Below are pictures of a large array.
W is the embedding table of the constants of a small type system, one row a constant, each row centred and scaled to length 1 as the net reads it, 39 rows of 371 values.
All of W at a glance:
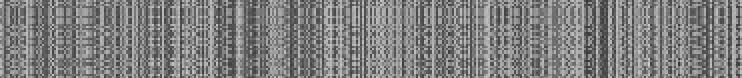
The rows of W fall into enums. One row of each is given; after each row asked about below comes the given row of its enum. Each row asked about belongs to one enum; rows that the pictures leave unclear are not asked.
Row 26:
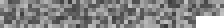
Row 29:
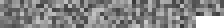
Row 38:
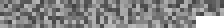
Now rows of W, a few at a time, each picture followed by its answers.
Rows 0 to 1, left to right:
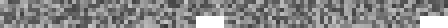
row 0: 26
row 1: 38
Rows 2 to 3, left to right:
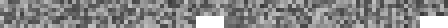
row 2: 26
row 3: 29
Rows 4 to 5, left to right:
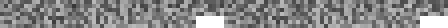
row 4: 38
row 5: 38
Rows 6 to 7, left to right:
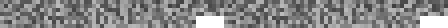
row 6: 38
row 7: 38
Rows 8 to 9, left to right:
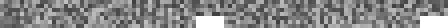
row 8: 29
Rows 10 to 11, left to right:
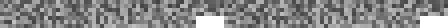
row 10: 38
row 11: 38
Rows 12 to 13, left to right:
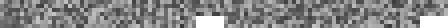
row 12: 29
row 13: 26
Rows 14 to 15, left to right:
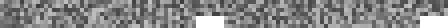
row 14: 29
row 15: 38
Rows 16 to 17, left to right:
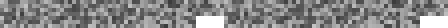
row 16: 26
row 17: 26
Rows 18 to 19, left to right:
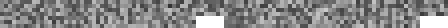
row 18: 38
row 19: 29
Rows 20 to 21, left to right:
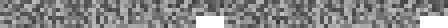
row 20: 38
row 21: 38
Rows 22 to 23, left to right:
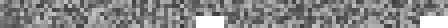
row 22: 29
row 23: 26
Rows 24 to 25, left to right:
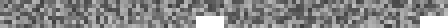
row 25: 26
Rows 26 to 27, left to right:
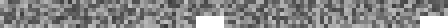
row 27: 38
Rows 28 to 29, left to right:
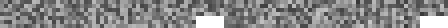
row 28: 38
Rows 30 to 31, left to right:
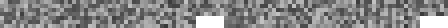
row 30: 26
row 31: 29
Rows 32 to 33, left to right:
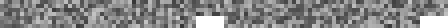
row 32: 29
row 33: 26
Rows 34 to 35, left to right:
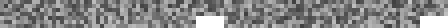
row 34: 38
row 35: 26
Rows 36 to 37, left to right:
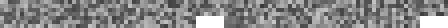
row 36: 26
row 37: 29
